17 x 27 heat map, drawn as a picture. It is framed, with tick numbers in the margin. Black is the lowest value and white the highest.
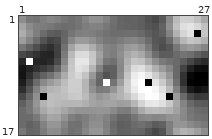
There is no overall slope. The texture is blotchy. The ninth with the lowest average is the middle right. The histogram is bell-shaped. No row or column stands out. Six lone cells stand out: two far higher and four far lower than their neighbours.
